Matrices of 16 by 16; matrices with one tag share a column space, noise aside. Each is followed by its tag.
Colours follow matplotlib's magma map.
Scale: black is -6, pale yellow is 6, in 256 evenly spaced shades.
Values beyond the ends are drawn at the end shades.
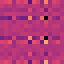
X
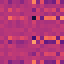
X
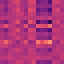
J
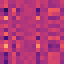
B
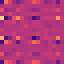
X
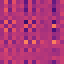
J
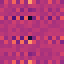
X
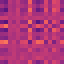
J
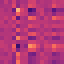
B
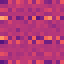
X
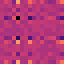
X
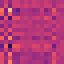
B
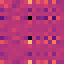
X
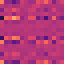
X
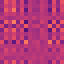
J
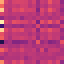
J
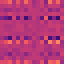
X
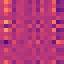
J
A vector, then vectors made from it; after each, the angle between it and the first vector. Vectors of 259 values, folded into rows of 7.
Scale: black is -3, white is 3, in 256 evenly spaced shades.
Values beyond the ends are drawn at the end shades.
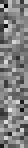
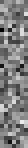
orthogonal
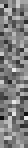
partly aligned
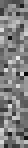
orthogonal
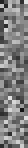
nearly parallel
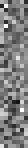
nearly opposite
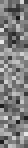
partly opposed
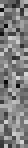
partly aligned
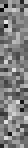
nearly parallel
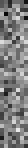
orthogonal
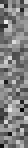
nearly parallel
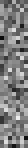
orthogonal
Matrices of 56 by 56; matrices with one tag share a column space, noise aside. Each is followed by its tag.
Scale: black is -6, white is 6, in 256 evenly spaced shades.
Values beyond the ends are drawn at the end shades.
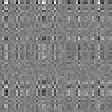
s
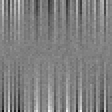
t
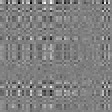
s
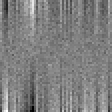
t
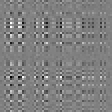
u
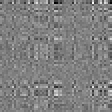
s
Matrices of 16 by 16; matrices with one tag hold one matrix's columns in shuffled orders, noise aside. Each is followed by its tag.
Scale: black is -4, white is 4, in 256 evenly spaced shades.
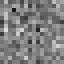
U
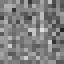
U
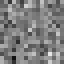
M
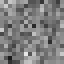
M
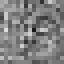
U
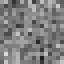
M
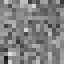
M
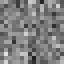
M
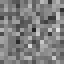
U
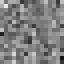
M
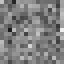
U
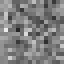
U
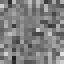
M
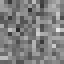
U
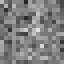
U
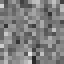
M
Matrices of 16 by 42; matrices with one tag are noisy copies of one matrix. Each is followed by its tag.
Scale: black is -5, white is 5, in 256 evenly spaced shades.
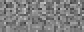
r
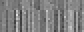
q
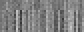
q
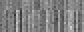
q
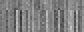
q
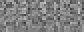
r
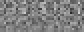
r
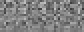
r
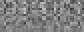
r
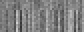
q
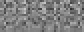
r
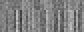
q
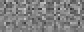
r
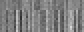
q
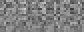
r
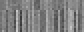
q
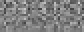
r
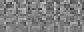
r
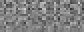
r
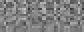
r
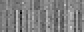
q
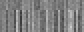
q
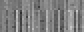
q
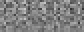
r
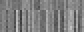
q
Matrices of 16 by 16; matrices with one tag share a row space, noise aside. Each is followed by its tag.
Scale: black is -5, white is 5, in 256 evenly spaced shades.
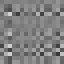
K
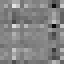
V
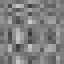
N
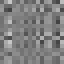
K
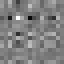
N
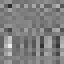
K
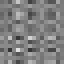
N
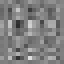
N
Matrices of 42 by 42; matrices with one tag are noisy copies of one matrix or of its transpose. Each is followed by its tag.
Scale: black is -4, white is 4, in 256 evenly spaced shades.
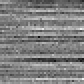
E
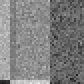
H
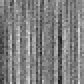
E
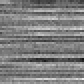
E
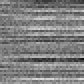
E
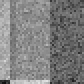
H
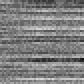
E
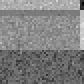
H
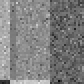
H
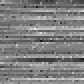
E
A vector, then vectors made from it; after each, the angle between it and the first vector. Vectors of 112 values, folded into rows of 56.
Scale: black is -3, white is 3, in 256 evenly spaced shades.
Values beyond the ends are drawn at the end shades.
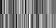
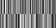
partly aligned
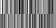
partly opposed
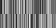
nearly parallel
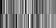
nearly parallel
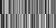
partly aligned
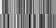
nearly opposite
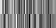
nearly opposite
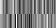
partly opposed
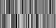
partly aligned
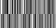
partly opposed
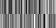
orthogonal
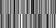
orthogonal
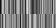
partly aligned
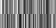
partly opposed
